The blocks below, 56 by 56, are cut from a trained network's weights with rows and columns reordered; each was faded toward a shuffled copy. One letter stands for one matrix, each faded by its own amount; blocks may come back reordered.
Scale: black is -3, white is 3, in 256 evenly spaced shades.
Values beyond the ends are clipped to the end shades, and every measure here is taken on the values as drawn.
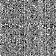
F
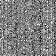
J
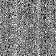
J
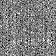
J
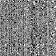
F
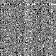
J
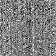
J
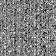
F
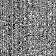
F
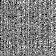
F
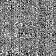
F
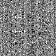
J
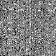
J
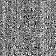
F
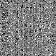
J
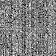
F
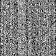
F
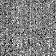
J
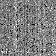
J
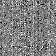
J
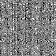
F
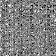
J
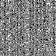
F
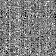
J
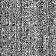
F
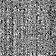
F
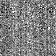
F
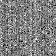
F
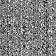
J
